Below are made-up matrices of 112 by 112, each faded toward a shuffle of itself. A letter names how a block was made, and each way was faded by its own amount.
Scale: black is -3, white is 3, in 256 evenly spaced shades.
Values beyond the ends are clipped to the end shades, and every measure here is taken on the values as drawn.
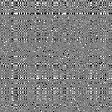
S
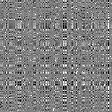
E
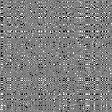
S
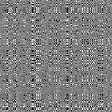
E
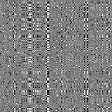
E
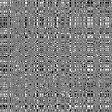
E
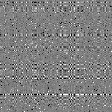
S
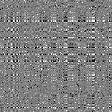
S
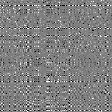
S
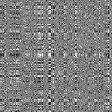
E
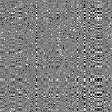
E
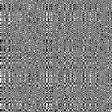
E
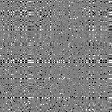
S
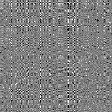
E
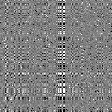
E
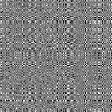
E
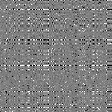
S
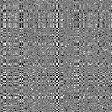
E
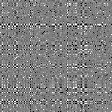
S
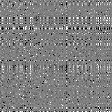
S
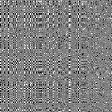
E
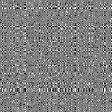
S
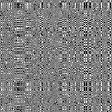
E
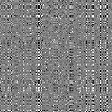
E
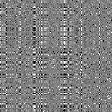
E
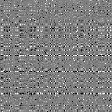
S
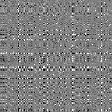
S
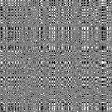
E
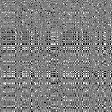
S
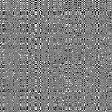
E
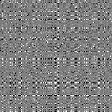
S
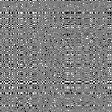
S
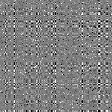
E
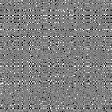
S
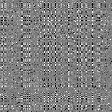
E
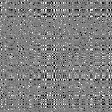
S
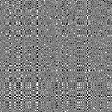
E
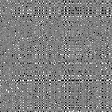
S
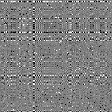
S
